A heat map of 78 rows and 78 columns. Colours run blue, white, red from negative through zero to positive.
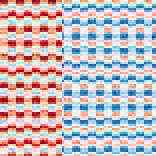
A vertical seam about 40% of the way across splits the table, and the left part is higher. On average the colour sits 50% of the way up the scale. Stripes running across repeat 11 times from top to bottom.
